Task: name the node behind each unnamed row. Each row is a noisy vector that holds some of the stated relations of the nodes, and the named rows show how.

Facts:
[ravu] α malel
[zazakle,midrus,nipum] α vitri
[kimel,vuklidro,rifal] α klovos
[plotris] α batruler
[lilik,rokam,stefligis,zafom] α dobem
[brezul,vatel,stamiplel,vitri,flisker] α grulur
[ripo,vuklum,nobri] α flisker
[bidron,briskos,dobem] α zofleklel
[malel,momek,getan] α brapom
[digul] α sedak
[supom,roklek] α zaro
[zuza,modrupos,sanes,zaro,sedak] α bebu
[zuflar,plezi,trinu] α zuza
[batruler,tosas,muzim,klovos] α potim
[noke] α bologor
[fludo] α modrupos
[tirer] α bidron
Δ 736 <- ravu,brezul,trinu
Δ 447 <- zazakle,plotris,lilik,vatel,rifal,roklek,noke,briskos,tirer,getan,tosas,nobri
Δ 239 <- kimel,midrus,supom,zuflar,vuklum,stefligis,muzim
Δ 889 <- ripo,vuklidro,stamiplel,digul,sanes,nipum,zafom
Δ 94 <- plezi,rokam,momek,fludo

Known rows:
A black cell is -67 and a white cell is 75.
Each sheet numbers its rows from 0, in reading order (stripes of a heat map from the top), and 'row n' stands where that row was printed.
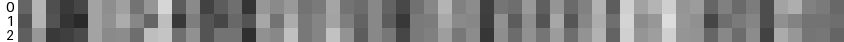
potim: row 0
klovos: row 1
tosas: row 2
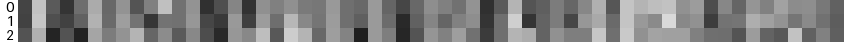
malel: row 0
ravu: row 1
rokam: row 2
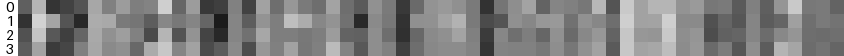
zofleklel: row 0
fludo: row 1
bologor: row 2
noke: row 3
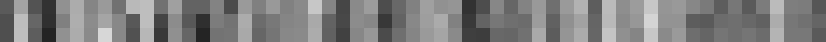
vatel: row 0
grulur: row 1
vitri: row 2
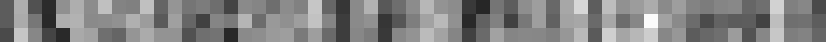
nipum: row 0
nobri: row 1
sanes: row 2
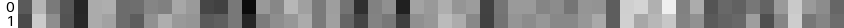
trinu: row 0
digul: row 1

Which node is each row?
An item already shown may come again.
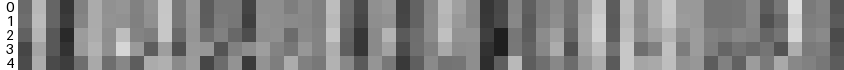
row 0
stamiplel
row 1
stamiplel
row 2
nipum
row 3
midrus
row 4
getan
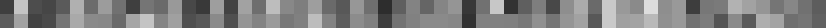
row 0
ravu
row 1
noke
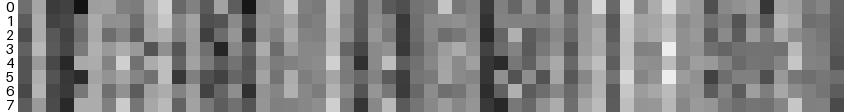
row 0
vuklidro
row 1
noke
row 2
getan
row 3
brezul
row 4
zazakle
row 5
klovos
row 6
getan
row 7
zazakle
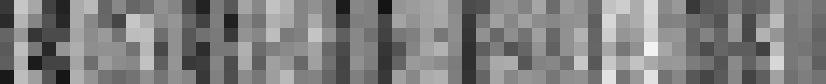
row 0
plezi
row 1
roklek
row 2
tosas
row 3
flisker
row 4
dobem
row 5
supom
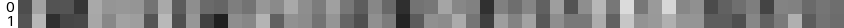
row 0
muzim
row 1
bidron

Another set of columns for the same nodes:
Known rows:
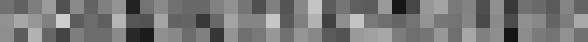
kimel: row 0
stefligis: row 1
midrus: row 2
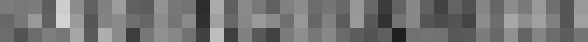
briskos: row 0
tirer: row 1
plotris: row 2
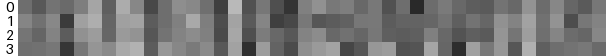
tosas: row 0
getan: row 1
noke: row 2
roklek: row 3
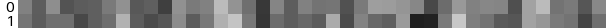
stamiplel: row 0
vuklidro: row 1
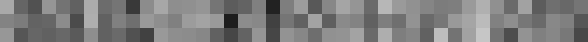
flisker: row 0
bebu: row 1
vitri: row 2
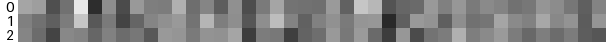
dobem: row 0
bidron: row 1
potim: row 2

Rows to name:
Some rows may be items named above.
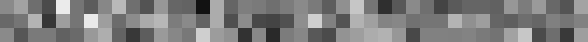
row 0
lilik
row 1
fludo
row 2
ripo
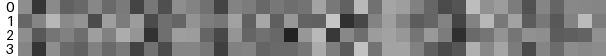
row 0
brezul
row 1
zuflar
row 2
nobri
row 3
brezul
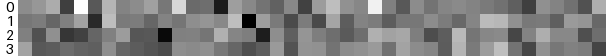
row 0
rokam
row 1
zuza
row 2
nipum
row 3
vitri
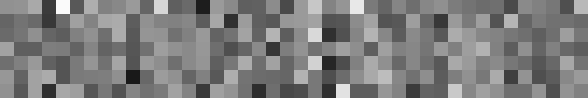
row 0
rokam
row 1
roklek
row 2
supom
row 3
grulur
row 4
supom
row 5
vuklum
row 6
ravu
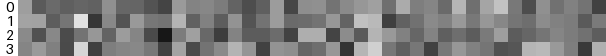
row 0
vitri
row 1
dobem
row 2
zazakle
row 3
zafom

